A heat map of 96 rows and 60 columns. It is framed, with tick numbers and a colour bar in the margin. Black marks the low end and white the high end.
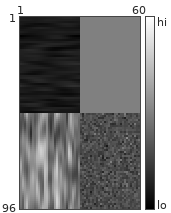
It is made of 2 by 2 panels. Panel 1,1: very low, streaked across, faint in contrast. Panel 1,2: middling, flat. Panel 2,1: middling, streaked downward, strong in contrast. Panel 2,2: low, fine-grained.
